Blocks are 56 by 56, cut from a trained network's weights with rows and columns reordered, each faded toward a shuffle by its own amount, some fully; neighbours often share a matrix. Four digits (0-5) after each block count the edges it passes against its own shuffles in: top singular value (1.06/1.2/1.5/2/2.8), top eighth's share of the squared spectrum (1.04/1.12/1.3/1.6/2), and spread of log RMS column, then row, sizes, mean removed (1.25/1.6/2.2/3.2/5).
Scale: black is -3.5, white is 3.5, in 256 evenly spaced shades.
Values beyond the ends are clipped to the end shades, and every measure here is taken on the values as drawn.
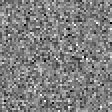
0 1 0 0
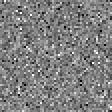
0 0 0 0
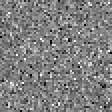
0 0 0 0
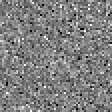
0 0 0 0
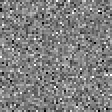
1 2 0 0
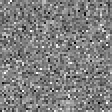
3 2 0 1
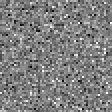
0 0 0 0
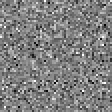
3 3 1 2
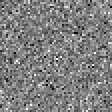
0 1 0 0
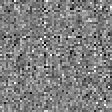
3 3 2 2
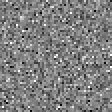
0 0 0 0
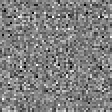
3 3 2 2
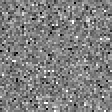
0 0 0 0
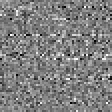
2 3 0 3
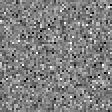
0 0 0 1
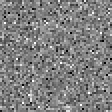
0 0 0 0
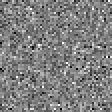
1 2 0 2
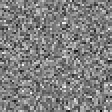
3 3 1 1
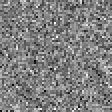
1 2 0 0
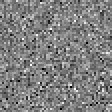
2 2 0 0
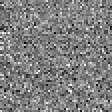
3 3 1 1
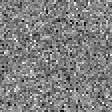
1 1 0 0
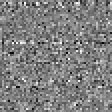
2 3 1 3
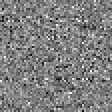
2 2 0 2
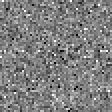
1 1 0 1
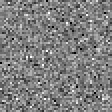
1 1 0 0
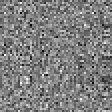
3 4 2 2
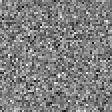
0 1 0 0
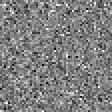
1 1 0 0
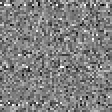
2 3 0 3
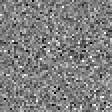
1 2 0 1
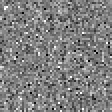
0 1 0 0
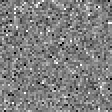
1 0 0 0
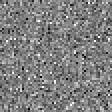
0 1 0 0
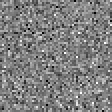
1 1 0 0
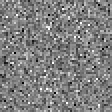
0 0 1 0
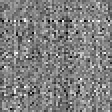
3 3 1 3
